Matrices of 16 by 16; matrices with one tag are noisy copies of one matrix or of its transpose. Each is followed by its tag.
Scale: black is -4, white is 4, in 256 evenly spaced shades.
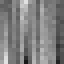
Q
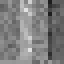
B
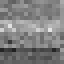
B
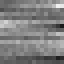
Q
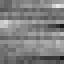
Q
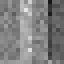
B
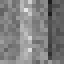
B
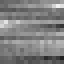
Q
